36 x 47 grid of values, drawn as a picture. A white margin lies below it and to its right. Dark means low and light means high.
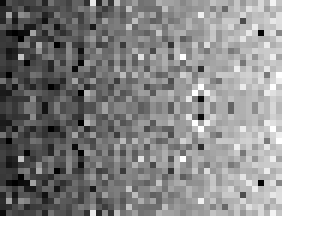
Grain: fine. Slope: up to the right. Mirror symmetry: top to bottom. Stripes: none.
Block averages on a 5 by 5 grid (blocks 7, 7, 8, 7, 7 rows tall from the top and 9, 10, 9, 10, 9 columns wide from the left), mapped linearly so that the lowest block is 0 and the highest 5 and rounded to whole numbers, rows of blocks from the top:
0 1 3 4 5
0 1 3 4 5
0 1 2 4 5
0 1 3 4 5
0 1 3 4 5
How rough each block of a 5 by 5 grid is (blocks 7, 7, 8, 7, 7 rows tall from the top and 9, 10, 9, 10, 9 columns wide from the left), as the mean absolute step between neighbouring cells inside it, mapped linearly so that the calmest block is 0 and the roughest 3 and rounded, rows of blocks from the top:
2 2 1 0 2 | 1 2 2 2 1 | 1 2 1 3 0 | 1 2 2 2 1 | 2 2 1 0 2
